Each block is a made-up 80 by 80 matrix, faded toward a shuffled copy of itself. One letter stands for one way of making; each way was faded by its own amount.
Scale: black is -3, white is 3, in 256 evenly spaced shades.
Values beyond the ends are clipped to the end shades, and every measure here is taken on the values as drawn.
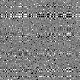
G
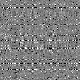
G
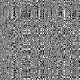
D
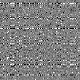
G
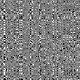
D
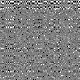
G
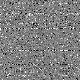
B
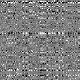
G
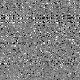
B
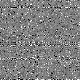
B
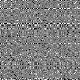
G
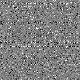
B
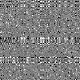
G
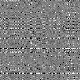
G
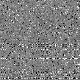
B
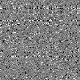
B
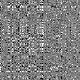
D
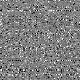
B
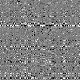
G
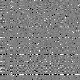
G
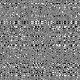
G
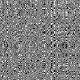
D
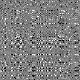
G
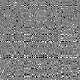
G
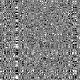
D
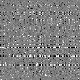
G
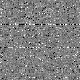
B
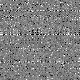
B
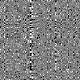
D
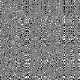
D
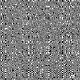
D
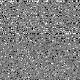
B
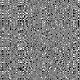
D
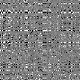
G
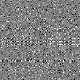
B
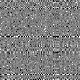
G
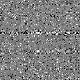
B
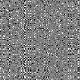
D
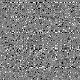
B
